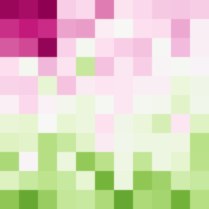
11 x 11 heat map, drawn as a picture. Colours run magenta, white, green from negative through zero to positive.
An odd patch, lower than its surroundings, sits in the top left. The ninth with the lowest average is the top left. There is an overall slope up to the bottom. No regular stripes run through it.
